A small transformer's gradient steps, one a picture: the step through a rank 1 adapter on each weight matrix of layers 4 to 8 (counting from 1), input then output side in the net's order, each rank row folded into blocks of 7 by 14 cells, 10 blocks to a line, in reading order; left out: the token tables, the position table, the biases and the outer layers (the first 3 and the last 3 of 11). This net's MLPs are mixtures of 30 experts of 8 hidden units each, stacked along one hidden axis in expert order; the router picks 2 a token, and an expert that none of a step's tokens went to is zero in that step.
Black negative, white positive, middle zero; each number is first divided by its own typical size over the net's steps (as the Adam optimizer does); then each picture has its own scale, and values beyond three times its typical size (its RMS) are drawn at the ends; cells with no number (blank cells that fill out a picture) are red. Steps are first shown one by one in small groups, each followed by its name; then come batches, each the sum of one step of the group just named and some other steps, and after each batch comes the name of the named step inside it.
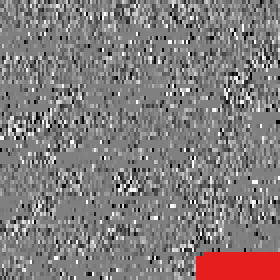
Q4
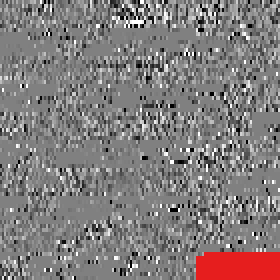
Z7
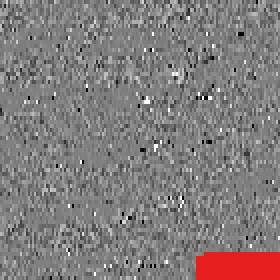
Z7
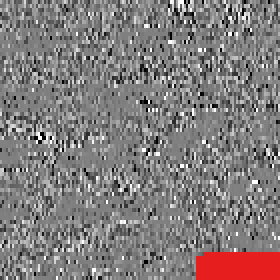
Q4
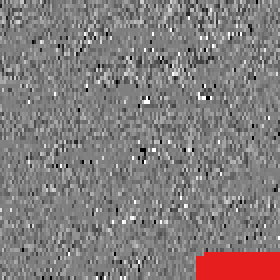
Z7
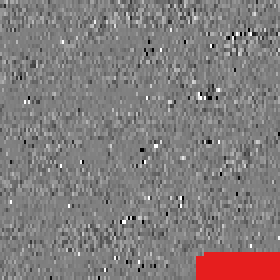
Z7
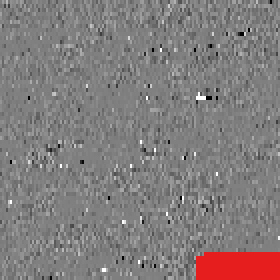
Q4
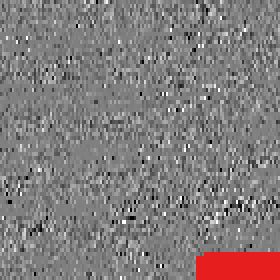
Q4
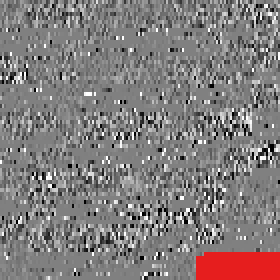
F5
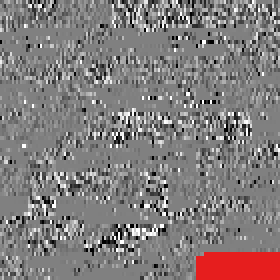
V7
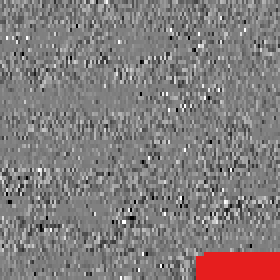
V7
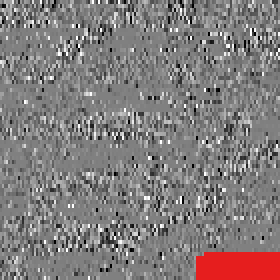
V7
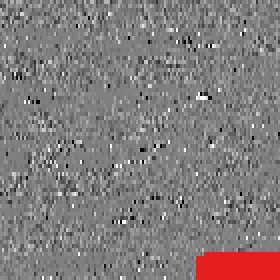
V7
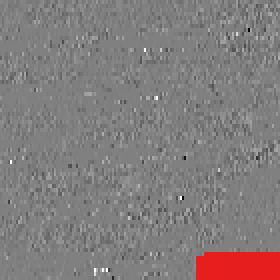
F5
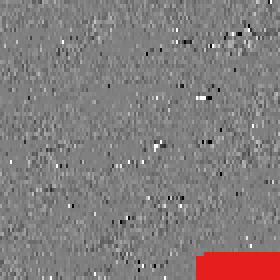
V7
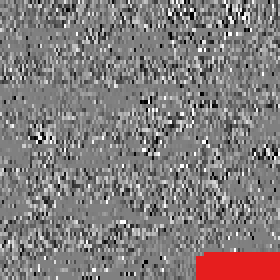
V7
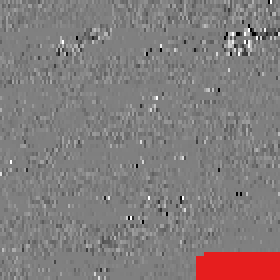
V7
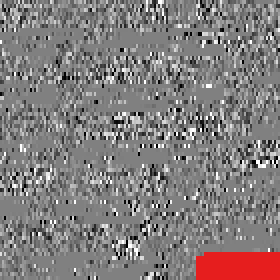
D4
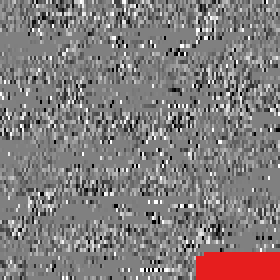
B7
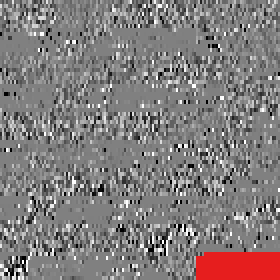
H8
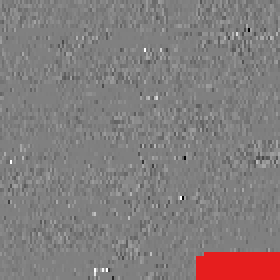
D4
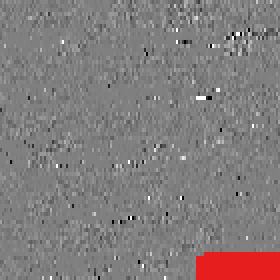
B7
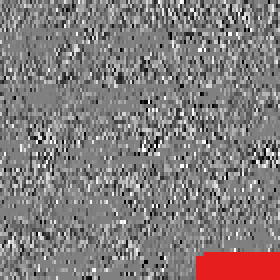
D4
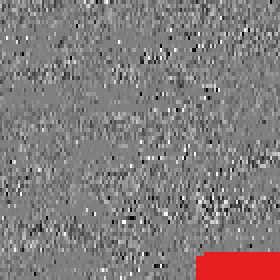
D4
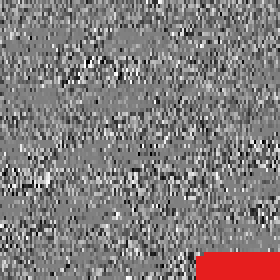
D4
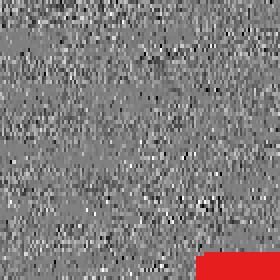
B7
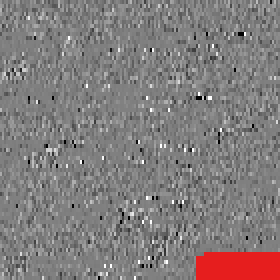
H8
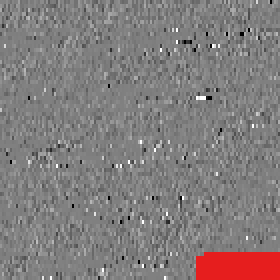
H8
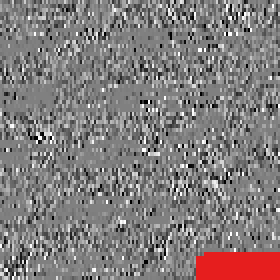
H8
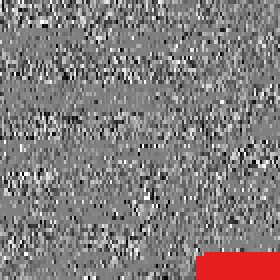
D4
